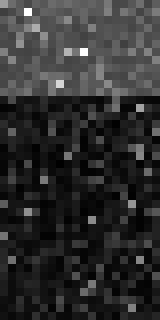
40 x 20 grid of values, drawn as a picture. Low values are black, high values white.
A horizontal seam about 30% of the way down splits the table, and the top part is higher. The bottom left is the calmest part. Overall the values sit about 20% of the way up the scale.
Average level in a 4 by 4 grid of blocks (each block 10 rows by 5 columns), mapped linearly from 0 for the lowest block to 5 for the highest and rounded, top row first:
5 5 5 5 | 1 2 2 2 | 1 0 0 1 | 0 0 1 1
